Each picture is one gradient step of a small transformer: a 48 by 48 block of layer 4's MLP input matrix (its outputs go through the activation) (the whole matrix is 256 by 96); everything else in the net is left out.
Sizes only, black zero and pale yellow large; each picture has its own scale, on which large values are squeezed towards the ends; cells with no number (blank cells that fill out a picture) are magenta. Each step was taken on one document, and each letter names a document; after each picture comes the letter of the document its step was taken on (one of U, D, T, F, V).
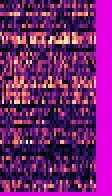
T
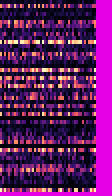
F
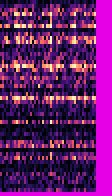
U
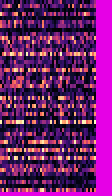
F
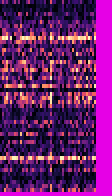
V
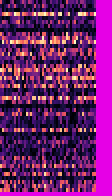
T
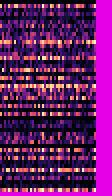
F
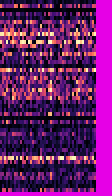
V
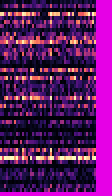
V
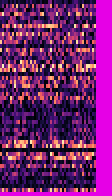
U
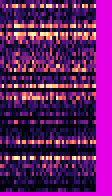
U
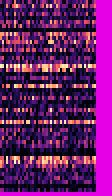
U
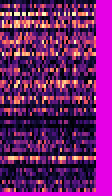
T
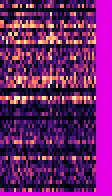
U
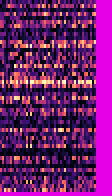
T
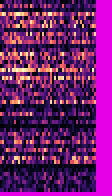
T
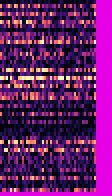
F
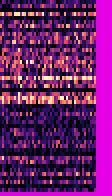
U
